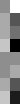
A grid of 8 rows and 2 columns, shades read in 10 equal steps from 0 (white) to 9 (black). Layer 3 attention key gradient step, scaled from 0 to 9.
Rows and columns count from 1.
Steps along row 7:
up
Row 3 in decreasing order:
5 3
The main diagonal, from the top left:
4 6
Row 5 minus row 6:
0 1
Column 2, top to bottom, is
0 6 5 9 4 3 6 8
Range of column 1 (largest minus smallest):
2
